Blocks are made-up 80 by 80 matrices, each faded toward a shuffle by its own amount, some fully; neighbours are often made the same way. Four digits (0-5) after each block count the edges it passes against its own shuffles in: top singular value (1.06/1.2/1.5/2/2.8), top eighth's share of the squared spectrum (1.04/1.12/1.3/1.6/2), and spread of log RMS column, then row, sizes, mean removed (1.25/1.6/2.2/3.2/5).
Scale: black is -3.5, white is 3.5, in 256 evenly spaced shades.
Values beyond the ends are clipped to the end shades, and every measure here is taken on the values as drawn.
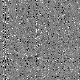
2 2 2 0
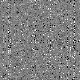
2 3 3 1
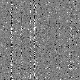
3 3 3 1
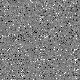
3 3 0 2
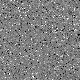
2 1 0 0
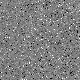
0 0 0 0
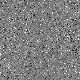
2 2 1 1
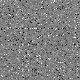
3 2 1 1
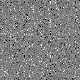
3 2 1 0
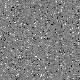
2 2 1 0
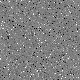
0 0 0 0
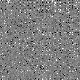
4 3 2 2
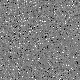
1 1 0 0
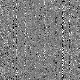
2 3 3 0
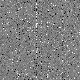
2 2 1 0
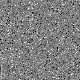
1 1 1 0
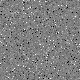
1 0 0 0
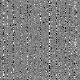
3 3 3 0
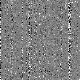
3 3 4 0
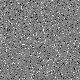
0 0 0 0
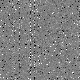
2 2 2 0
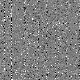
2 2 2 0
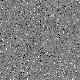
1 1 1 0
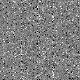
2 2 2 0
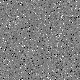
0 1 0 0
